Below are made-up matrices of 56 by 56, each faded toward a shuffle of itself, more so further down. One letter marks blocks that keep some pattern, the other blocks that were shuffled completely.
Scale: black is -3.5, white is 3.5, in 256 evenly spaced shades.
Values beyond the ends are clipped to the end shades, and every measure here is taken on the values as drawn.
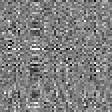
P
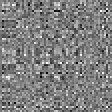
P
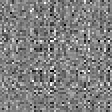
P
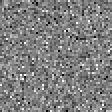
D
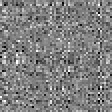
P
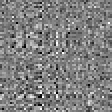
P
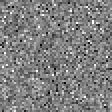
D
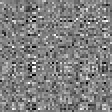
P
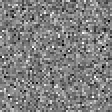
D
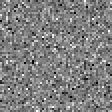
D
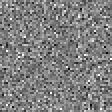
D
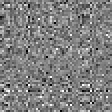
P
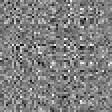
P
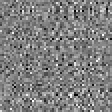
P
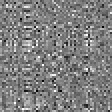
P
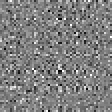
P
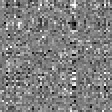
P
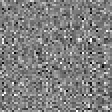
P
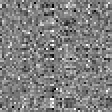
P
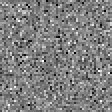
D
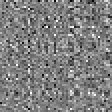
P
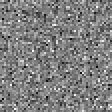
D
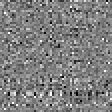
P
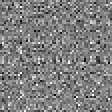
P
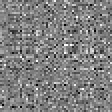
P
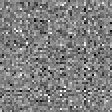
P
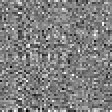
P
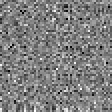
P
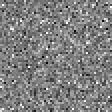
D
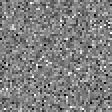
D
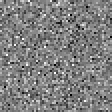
D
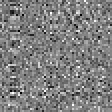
P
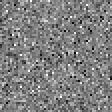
D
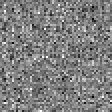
P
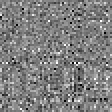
P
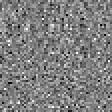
P
